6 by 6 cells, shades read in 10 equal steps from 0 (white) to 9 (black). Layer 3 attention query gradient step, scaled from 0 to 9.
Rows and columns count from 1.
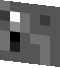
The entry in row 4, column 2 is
9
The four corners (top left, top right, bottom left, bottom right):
5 6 6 6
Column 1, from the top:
5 7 6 5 5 6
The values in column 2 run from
0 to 9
